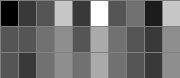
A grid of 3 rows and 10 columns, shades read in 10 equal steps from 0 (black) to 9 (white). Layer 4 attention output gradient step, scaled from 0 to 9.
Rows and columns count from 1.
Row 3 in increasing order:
2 2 3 3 4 4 4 5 5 6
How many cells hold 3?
8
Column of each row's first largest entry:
6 6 6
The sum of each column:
6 7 11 17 9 21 11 10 5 17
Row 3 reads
3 2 4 5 4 6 4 3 2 5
